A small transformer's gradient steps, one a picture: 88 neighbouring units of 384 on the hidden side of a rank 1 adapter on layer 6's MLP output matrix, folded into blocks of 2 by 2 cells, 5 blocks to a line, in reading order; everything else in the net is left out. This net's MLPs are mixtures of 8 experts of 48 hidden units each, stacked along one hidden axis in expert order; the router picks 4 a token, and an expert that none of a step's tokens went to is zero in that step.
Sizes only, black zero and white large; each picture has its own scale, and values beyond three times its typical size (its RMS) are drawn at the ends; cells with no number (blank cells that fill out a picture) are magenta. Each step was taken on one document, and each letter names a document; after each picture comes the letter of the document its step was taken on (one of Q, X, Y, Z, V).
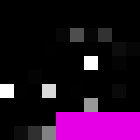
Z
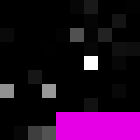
Z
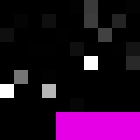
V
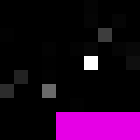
V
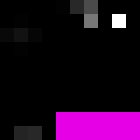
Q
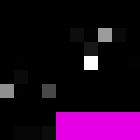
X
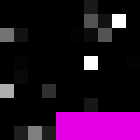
X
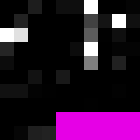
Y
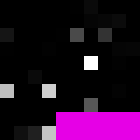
Z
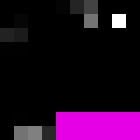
Q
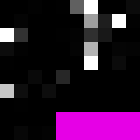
Y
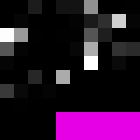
Y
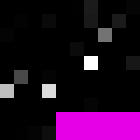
V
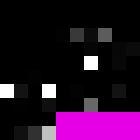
Z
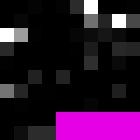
Y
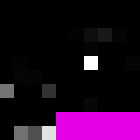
X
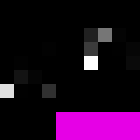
X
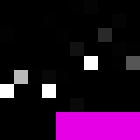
V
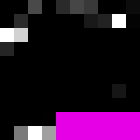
Y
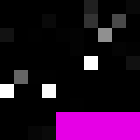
V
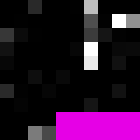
Y
